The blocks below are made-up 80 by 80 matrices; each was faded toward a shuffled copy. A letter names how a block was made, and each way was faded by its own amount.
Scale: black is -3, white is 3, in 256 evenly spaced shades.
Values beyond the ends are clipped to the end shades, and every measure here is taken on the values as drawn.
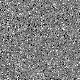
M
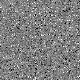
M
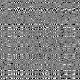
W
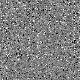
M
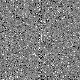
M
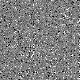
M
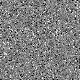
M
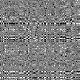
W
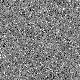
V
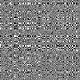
W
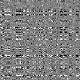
W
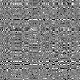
W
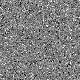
V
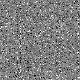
M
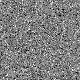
V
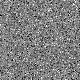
V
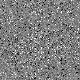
M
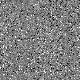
M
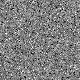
V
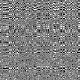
W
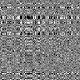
W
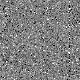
M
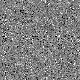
M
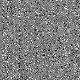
M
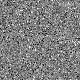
V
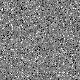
M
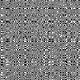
W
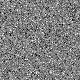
V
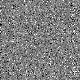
M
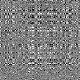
W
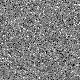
V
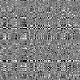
W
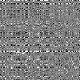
W
